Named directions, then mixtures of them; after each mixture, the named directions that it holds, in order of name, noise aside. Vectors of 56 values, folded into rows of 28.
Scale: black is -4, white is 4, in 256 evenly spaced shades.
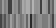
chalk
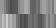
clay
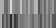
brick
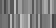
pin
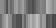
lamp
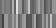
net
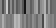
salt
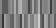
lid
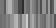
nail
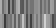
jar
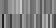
brick, lid, net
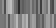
nail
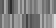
brick, lamp, nail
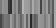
chalk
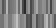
net, salt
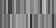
chalk, pin, salt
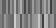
lid, salt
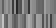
net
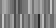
lid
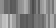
clay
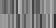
chalk, clay, pin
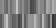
lamp, net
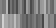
clay, salt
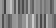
brick, nail, net
